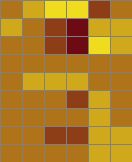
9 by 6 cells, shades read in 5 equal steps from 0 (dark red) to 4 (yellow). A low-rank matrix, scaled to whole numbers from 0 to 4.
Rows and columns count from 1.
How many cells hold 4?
3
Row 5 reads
2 3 3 3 2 2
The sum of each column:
19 20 18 15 24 22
